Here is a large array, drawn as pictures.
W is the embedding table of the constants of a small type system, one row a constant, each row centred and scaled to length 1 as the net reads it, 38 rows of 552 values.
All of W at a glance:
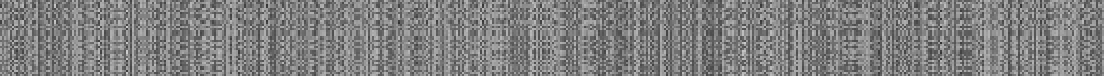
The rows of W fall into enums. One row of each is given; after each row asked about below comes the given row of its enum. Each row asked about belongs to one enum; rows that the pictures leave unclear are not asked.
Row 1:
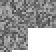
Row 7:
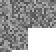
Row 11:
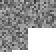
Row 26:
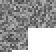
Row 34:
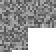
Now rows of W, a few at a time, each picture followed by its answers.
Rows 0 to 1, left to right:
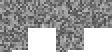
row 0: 34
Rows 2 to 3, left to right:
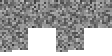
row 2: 11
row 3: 11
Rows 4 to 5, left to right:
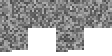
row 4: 7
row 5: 26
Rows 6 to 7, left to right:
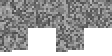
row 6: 1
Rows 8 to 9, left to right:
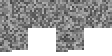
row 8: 7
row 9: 26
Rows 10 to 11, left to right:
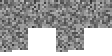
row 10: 11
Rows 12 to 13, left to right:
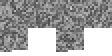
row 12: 1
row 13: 26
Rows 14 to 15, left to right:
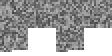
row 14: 1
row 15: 34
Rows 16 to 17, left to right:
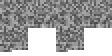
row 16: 34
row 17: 34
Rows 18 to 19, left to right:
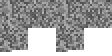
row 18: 7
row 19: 7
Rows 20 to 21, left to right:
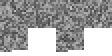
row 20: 1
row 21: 26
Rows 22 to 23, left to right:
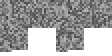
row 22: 7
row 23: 1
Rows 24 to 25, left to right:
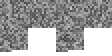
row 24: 7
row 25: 26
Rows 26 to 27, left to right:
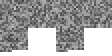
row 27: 34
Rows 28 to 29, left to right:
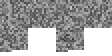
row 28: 7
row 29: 26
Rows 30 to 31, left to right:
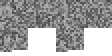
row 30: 1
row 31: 7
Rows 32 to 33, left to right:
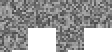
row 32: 1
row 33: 34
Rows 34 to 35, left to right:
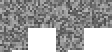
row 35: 1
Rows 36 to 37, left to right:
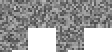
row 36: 26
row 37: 34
